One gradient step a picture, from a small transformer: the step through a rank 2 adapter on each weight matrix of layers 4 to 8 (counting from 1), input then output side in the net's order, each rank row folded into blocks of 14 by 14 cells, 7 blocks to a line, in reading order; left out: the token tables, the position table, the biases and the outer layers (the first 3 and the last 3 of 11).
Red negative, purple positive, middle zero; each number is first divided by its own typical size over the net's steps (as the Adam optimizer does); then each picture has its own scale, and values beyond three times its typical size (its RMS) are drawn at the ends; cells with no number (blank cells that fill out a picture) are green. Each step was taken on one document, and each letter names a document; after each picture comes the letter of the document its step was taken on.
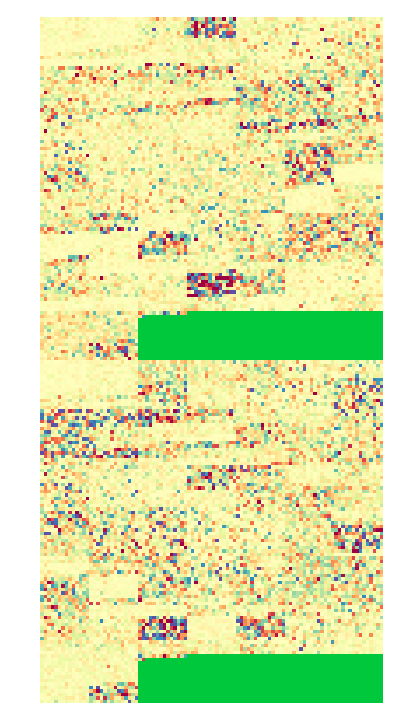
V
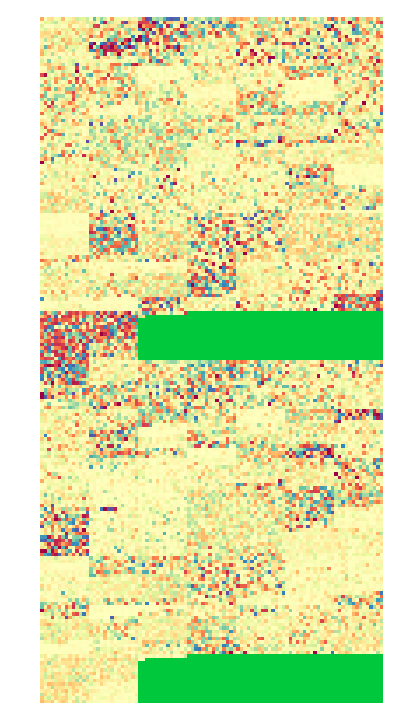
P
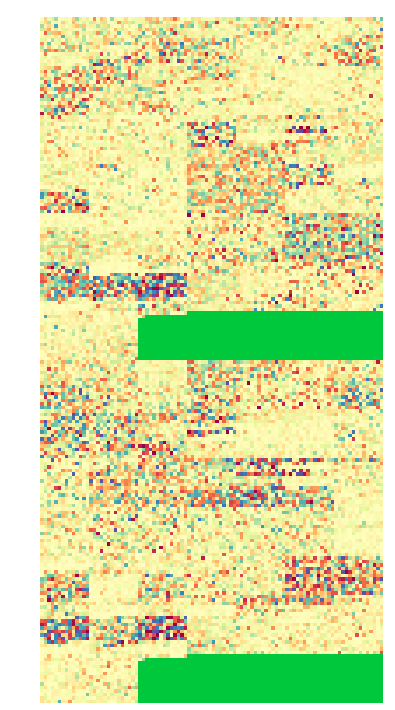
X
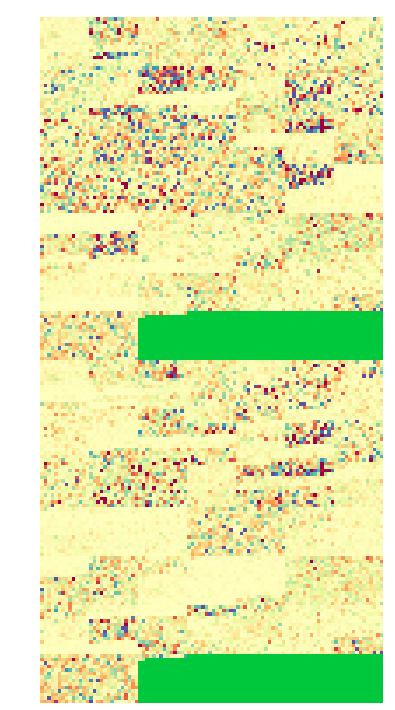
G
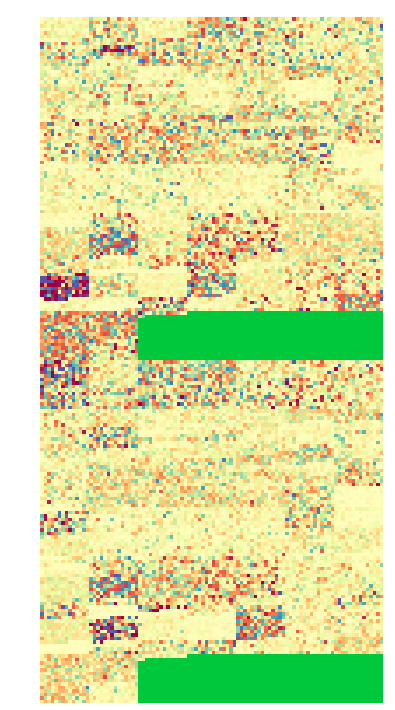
P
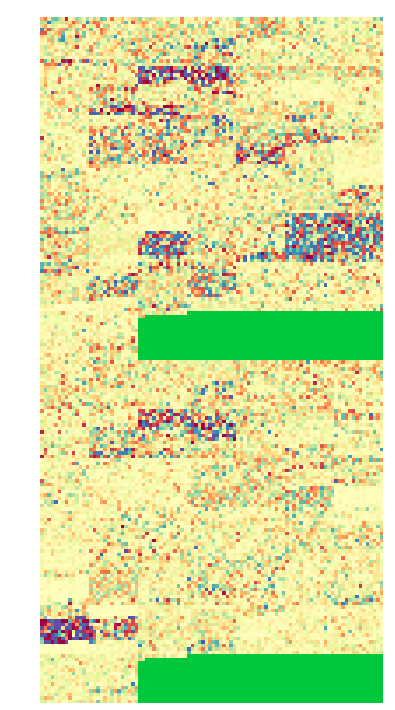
X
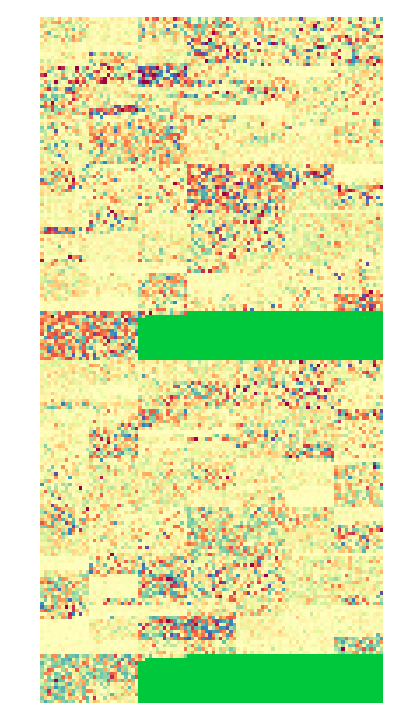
P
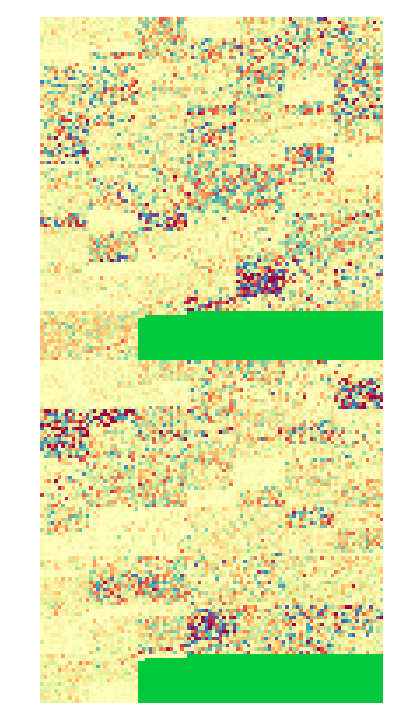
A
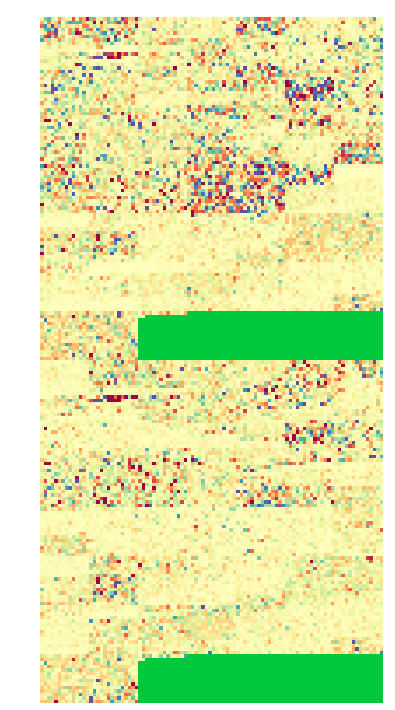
G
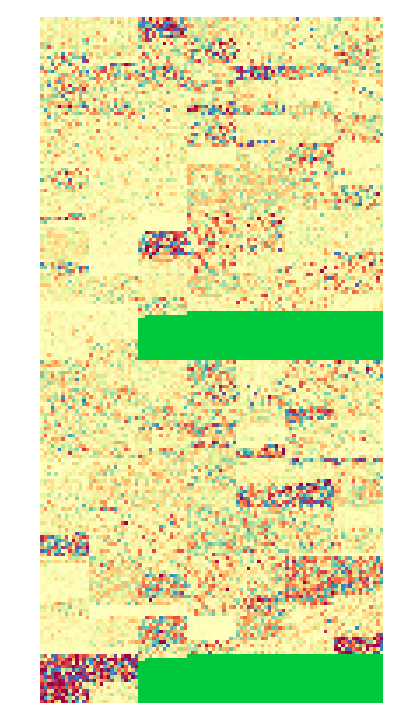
X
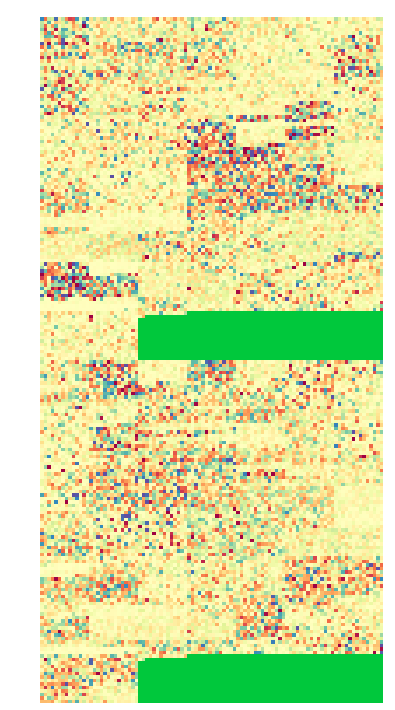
X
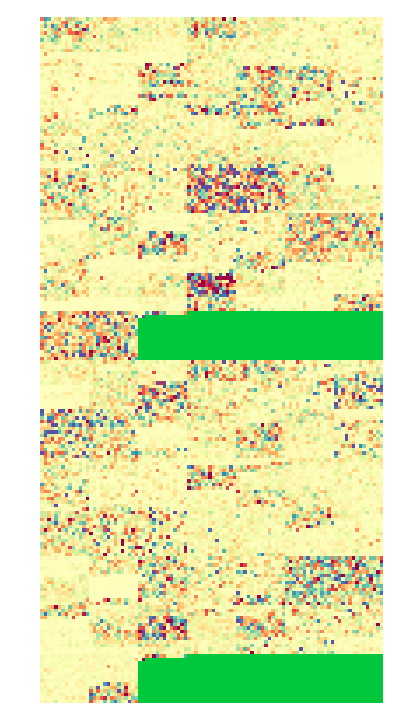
V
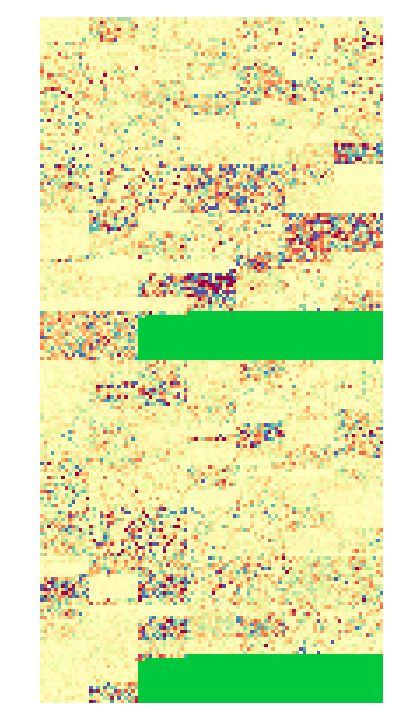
V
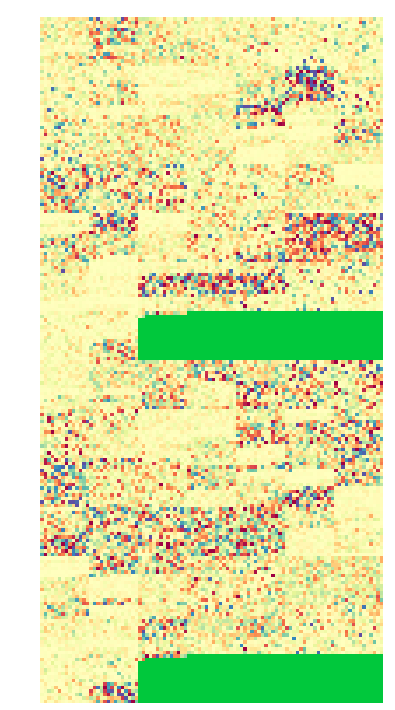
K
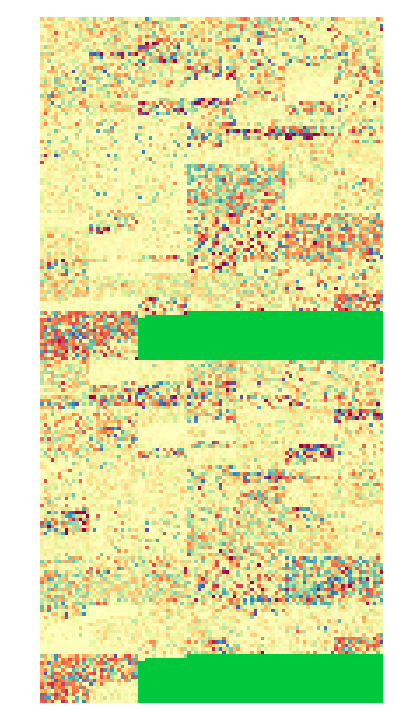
P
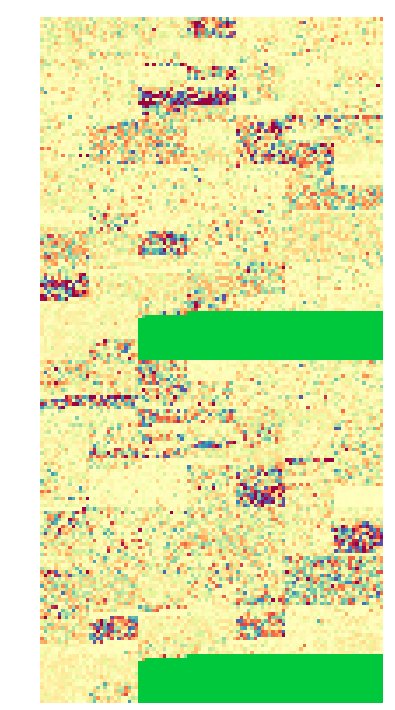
V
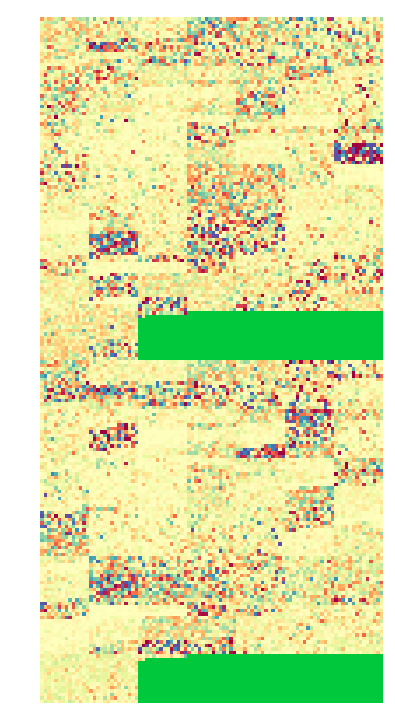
P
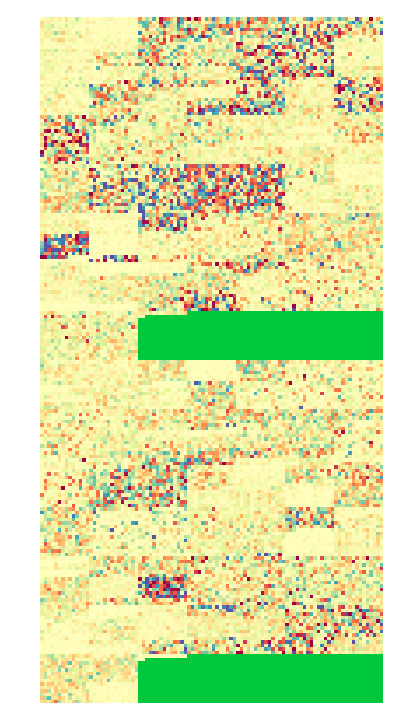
A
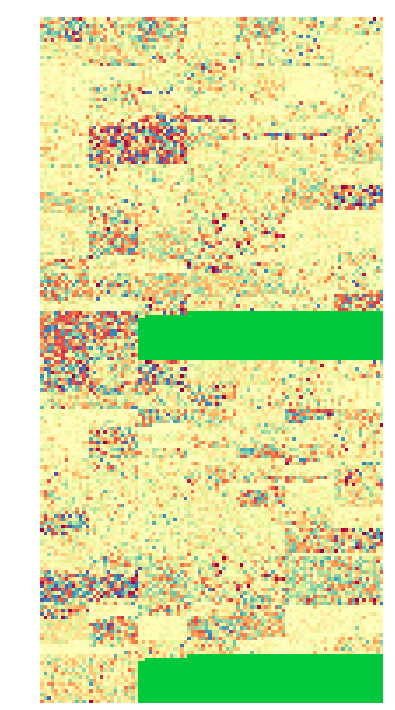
P
